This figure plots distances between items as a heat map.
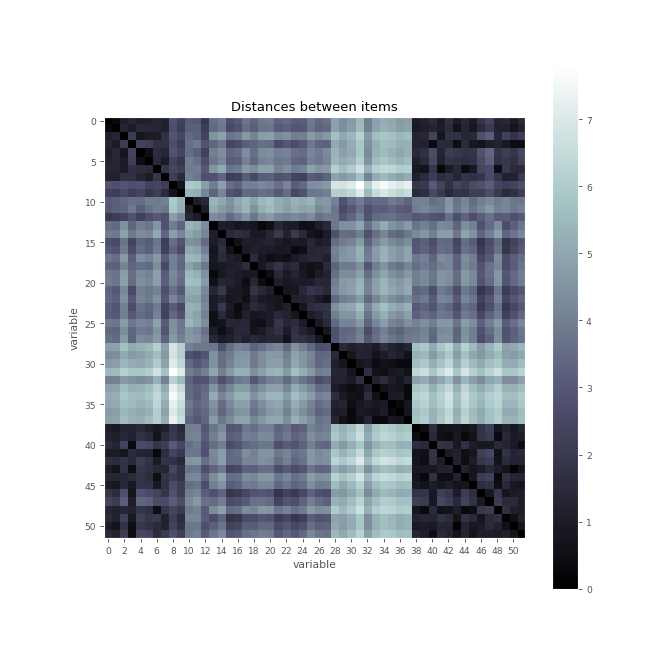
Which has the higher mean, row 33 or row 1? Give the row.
33
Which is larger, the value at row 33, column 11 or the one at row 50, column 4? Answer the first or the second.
the first
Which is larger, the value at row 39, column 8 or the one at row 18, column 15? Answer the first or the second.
the first
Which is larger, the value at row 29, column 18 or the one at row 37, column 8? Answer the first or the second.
the second
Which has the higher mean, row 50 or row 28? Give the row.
28
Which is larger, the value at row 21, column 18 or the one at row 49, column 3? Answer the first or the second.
the first
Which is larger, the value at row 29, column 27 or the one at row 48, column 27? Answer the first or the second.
the second
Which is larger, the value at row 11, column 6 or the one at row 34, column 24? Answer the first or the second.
the second
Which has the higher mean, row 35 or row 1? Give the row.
35
